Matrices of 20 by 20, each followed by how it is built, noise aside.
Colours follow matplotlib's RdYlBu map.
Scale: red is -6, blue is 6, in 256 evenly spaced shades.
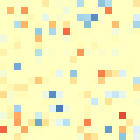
sparse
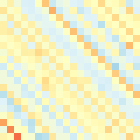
Toeplitz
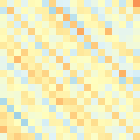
Toeplitz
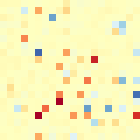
sparse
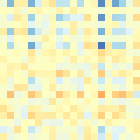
low rank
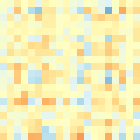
low rank
